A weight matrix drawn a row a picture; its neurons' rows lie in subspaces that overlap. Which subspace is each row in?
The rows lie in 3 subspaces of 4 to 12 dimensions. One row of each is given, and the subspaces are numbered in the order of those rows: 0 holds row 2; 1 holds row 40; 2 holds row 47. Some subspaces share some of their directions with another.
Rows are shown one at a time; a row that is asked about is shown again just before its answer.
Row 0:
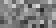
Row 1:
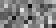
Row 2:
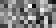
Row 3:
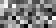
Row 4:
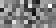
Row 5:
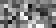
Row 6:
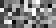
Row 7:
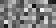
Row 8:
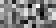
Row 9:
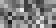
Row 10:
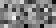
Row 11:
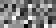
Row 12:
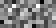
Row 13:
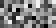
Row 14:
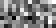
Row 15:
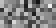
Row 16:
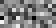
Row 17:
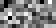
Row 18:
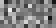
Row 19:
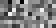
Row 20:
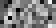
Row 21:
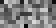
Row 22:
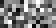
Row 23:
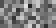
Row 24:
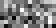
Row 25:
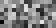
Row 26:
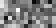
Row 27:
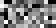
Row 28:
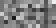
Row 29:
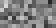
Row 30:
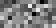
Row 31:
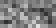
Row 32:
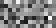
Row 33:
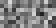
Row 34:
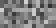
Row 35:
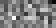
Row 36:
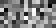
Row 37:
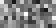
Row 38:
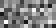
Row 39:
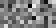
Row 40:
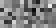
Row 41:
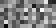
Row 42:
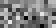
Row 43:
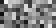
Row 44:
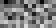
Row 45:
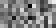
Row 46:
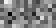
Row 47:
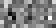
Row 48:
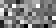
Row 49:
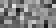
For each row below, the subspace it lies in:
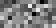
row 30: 2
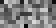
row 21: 2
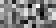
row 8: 2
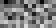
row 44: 2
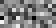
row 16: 2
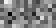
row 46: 2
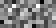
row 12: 2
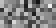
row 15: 1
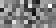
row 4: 0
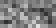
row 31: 1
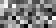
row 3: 2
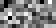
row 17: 2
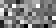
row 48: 2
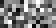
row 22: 0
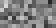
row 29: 2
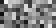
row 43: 2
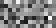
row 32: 2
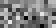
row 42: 1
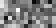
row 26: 2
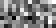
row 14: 1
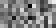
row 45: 0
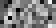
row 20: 2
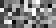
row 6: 1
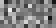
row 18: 2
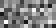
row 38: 1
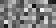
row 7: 0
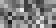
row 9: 0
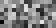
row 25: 2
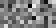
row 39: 0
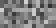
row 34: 2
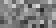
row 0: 2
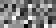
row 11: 2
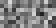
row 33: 2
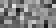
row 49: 2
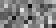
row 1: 0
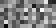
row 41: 0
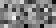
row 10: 2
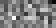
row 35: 0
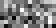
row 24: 1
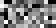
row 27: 2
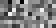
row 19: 2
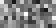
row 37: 2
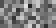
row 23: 1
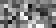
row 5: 1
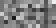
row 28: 1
